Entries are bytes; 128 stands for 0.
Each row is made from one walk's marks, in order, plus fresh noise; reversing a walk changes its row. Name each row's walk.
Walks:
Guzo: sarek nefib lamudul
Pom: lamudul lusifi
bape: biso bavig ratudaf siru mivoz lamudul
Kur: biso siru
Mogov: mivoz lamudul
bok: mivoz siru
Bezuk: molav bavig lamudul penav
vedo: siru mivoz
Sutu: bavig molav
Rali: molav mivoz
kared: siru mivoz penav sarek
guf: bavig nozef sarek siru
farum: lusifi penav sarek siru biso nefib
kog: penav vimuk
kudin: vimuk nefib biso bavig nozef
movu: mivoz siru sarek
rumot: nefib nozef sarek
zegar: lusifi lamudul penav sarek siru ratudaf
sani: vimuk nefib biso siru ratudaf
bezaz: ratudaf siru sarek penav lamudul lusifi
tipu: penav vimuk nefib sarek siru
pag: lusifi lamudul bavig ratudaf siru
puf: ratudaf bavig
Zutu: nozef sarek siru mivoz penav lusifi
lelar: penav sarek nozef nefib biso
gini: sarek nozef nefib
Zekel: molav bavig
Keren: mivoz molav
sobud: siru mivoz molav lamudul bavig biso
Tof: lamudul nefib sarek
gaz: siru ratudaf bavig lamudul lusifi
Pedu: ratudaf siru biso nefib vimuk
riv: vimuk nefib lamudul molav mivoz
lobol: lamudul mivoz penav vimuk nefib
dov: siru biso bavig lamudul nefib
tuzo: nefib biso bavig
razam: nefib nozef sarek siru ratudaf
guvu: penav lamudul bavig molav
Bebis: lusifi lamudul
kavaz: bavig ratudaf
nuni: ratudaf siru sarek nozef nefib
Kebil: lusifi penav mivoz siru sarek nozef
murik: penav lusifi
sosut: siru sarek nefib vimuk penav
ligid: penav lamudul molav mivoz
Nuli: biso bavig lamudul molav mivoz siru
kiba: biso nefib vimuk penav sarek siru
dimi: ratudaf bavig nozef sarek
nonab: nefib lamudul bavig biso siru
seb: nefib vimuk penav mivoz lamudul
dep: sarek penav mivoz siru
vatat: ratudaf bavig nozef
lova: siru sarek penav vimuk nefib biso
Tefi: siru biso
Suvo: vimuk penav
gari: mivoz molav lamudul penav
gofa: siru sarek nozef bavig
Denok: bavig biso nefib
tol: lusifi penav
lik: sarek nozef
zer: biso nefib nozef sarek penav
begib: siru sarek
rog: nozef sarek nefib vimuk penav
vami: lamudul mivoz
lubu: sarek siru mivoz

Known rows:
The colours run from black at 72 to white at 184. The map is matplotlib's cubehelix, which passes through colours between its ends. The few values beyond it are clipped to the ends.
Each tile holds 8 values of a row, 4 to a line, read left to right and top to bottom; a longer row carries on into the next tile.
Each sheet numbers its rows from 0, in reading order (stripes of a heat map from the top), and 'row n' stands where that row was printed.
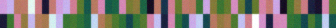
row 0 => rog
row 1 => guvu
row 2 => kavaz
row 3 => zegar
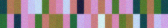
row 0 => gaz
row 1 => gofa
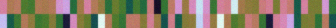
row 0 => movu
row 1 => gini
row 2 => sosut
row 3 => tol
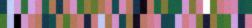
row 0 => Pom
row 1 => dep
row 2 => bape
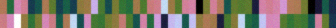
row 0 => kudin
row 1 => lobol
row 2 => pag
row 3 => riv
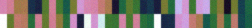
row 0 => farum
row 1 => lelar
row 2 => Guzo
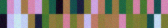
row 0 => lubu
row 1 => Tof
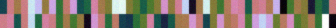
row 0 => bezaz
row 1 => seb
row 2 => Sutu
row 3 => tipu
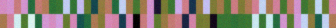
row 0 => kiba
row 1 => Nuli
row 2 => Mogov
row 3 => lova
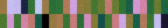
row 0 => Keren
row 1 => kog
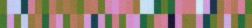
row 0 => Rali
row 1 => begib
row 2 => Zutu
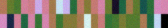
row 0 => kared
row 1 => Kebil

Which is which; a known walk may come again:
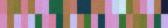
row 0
puf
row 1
gaz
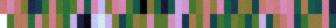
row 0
farum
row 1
lubu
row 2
Bebis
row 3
murik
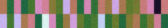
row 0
vatat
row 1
rumot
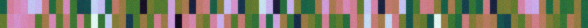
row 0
vedo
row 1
vami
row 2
Denok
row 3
Keren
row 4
zer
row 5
gini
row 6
Suvo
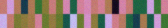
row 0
Tof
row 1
bok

